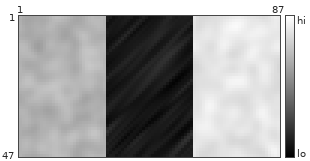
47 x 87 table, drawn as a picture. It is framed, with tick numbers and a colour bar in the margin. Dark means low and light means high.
It is made of 1 by 3 panels. Panel 1,1: high, blotchy, faint in contrast. Panel 1,2: very low, slanting up to the right, faint in contrast. Panel 1,3: very high, blotchy, faint in contrast.
